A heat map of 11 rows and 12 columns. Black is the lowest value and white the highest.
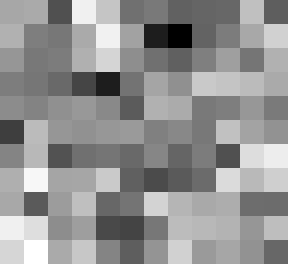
Ninth with the highest average: bottom left. Average level on the scale: 60%. Stripes: none. Ninth with the lowest average: top middle.
